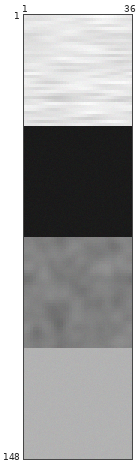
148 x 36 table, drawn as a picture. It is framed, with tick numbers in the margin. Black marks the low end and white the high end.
It is made of 4 by 1 panels. Panel 1,1: very high, streaked across, faint in contrast. Panel 2,1: very low, flat. Panel 3,1: middling, blotchy, faint in contrast. Panel 4,1: high, flat.
